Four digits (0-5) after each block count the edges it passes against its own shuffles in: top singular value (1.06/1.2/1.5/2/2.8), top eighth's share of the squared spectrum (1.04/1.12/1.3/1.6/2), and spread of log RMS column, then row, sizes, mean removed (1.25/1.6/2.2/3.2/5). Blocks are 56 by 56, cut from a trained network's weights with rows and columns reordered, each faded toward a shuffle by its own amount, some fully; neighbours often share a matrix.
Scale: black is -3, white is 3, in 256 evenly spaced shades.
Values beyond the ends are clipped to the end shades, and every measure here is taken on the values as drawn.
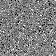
0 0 0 0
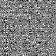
2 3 2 1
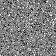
0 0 0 0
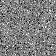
0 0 0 0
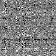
2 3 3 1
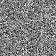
1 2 0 0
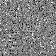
0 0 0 0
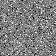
0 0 0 0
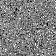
0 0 0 0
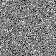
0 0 0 0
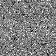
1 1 1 0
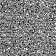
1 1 0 0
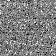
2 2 1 0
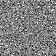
1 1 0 0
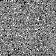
1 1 1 0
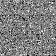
1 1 0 0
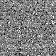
1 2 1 0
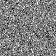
1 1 0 0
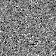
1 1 0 0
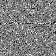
2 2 0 1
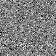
1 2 0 1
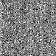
2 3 0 2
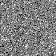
0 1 0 0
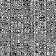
3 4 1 3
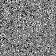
0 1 0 0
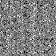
2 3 0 2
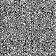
1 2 0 1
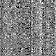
3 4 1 3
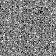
2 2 0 1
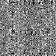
2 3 1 3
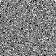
1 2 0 0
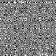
3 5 2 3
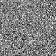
2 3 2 1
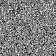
2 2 1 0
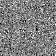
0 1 0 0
